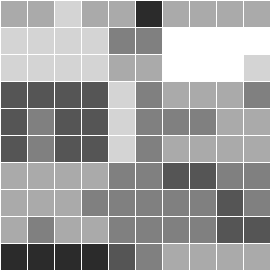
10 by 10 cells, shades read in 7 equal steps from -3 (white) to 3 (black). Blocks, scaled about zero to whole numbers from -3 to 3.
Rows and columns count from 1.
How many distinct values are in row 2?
3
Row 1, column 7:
-1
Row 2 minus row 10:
-4 -4 -4 -4 -1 0 -2 -2 -2 -2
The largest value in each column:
2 2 2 2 1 2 1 1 1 1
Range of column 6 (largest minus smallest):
3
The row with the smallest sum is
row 3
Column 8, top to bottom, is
-1 -3 -3 -1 0 -1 1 0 0 -1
